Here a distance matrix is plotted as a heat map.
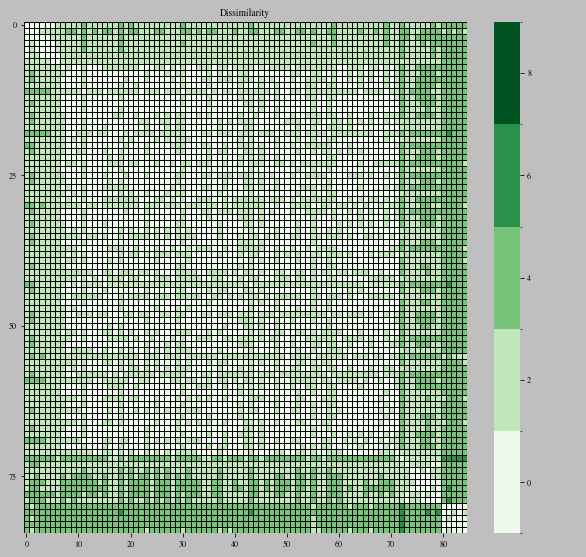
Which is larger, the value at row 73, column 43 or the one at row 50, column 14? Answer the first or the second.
the first
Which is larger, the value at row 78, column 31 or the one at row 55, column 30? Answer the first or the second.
the first
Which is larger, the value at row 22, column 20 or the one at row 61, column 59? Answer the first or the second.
the second
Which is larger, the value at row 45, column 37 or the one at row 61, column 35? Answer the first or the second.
the first
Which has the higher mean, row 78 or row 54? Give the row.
78
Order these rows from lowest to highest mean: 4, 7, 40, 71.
40, 71, 7, 4
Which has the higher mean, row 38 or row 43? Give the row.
43
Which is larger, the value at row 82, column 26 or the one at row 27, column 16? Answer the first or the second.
the first
